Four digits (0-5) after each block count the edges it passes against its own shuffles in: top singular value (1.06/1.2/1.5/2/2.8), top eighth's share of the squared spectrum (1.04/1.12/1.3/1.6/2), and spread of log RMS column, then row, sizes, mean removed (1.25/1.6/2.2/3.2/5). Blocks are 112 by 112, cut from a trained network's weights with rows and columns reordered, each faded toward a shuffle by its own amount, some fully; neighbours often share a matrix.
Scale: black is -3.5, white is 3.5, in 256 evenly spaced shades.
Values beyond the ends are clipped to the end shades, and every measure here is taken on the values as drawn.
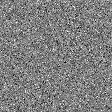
0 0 0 0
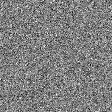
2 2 0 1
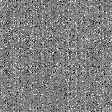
3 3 0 2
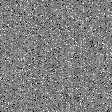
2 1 0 0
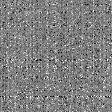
3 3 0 3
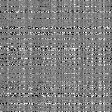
4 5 1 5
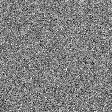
2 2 0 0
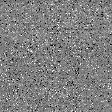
2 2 2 0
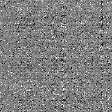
3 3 3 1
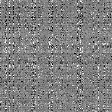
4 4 4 2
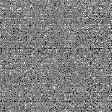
3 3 3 1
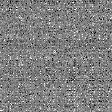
3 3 3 1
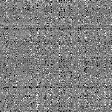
3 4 3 1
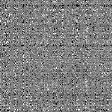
3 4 4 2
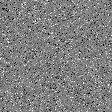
0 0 0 0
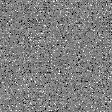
2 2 1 0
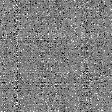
3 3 3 0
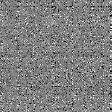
3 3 3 1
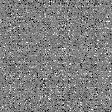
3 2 2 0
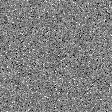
1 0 0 0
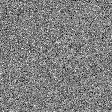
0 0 0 0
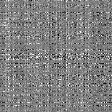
4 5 1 4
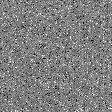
1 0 0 0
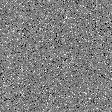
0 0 0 0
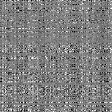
4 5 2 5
